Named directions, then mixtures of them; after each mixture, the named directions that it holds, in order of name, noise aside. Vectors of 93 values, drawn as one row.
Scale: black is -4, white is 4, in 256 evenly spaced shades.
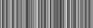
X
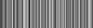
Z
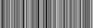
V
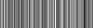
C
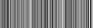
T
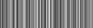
X, Z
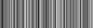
V, Z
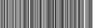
C, Z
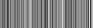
T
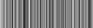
Z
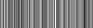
C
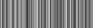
X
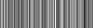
C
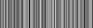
C, Z
